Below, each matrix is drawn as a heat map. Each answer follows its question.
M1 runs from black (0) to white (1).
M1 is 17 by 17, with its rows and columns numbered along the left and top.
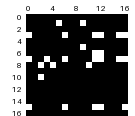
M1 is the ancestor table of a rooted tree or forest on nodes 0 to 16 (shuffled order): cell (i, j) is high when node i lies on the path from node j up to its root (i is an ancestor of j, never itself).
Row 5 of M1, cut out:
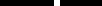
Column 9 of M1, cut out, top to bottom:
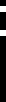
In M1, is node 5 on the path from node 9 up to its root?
yes
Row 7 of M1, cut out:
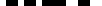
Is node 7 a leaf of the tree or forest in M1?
no
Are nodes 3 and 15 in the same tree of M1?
yes
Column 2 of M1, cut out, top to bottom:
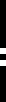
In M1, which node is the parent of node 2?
10
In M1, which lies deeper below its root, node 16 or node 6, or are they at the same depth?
the same depth
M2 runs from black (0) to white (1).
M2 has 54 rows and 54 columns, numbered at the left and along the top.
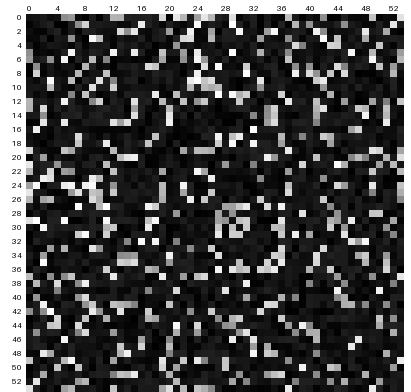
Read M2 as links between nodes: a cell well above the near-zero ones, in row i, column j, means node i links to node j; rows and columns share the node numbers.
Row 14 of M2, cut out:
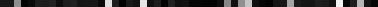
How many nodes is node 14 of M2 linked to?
9
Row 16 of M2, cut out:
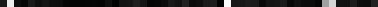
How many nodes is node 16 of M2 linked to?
4
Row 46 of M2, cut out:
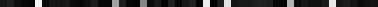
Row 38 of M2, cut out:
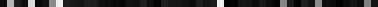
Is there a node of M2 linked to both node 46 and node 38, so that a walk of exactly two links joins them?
no
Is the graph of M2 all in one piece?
yes
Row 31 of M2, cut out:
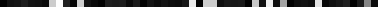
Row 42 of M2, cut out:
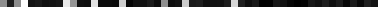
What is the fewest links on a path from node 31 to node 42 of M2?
3
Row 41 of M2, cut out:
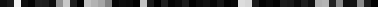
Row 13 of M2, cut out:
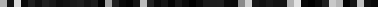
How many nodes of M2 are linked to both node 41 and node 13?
7
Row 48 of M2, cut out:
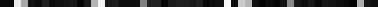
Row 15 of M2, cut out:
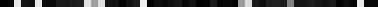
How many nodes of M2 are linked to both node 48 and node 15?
8
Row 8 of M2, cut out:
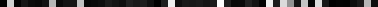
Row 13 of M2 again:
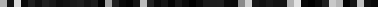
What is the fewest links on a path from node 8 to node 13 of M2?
2
